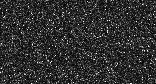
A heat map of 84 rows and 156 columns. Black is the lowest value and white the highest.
There is no overall slope. There is no seam. The halves do not mirror each other. The texture is fine-grained noise. Most values sit low, with a long tail of high ones. No regular stripes run through it. Overall the values sit about 20% of the way up the scale.
